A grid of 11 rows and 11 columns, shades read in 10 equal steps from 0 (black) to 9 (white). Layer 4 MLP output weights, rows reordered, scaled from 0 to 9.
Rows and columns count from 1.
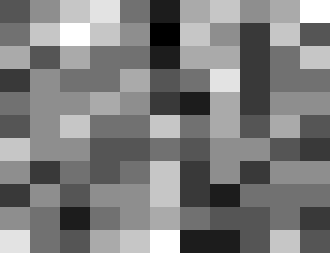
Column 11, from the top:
9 3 7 4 5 3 2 5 4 2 3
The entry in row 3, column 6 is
1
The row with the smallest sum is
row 10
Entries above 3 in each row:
9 8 8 8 8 8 6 7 7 7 6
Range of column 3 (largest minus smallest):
8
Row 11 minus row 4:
6 -1 -1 2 1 6 -3 -7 1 3 -1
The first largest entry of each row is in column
11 3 11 8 4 3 1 6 6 6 6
